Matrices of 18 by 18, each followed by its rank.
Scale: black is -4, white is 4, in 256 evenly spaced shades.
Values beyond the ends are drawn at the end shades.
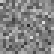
full rank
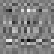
two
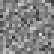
full rank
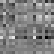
two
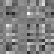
two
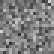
full rank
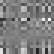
two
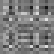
two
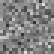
full rank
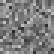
full rank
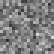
full rank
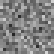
full rank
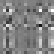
two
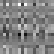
two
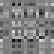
two
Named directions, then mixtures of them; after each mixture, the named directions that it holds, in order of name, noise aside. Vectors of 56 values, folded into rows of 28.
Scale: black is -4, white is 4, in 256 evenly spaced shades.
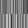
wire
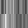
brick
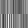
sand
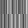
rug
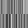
wire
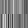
brick, sand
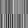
sand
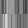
brick, wire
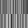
wire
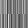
rug, sand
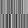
wire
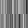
rug, sand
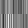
sand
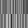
wire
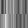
brick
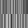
wire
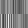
sand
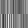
sand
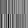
rug, sand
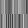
rug, sand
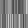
rug, sand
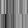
brick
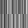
rug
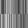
brick, sand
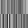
sand, wire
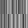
rug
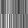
brick, sand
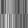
brick, sand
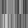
brick, wire
